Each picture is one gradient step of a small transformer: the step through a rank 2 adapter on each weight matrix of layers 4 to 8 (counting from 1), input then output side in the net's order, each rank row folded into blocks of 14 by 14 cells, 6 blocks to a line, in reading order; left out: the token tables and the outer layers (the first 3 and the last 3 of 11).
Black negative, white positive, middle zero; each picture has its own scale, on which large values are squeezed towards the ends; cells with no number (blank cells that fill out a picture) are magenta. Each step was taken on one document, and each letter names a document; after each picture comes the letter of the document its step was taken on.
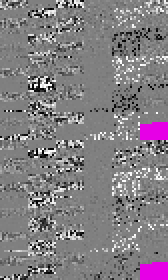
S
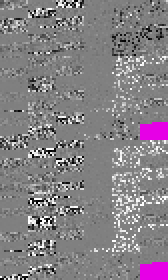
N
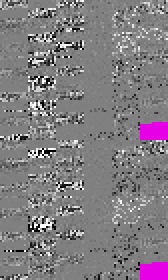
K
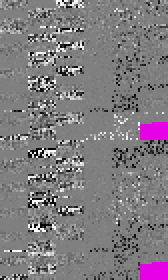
S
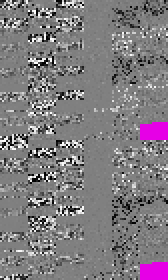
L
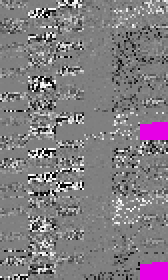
K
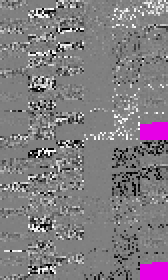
S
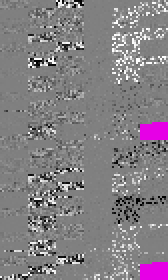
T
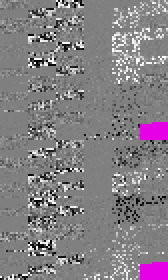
T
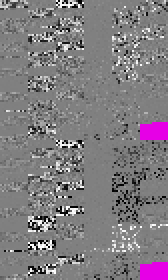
T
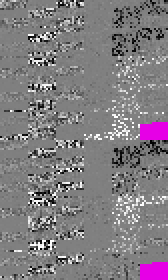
N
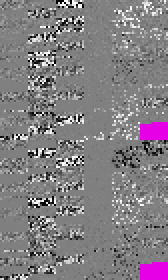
L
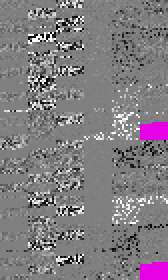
L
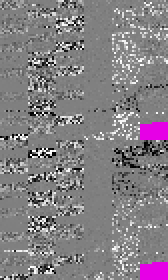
L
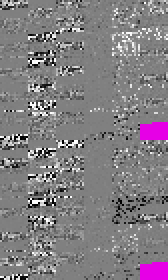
K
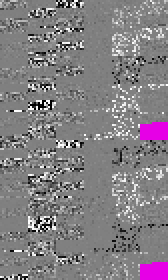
N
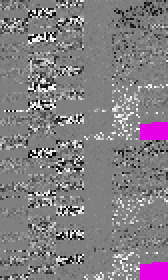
L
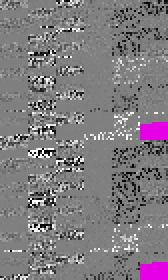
K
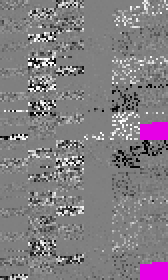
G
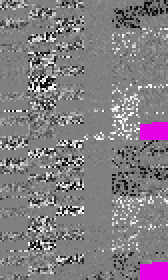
L
